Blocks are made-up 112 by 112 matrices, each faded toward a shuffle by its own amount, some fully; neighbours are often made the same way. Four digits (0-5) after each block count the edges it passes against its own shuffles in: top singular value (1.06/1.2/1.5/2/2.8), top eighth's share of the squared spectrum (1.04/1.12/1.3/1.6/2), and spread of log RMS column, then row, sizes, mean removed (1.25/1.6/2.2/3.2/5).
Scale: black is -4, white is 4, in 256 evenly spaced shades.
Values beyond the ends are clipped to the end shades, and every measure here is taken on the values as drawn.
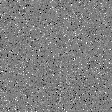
2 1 0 0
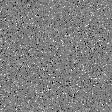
2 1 0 0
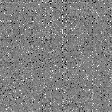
4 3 2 1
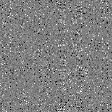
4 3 2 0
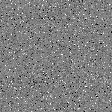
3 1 0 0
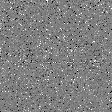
3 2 0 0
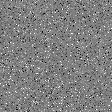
0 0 0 0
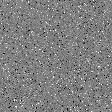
0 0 0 0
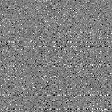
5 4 2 3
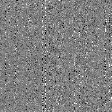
2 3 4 0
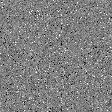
1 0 1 0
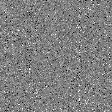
1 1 2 0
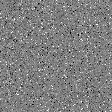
0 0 1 0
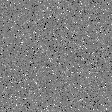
0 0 0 0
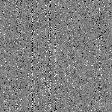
2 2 3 0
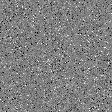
0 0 1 0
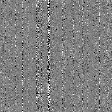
3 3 4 0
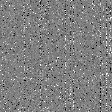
2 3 3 0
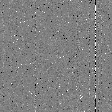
4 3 2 0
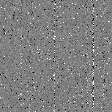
3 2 2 0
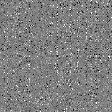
4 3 2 1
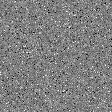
0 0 0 0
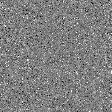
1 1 2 0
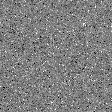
0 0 0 0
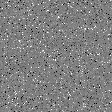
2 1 0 0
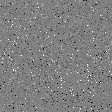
0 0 0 0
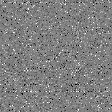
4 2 0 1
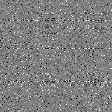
4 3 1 2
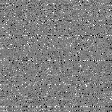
4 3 1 2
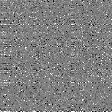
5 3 2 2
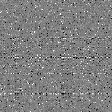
4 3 1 2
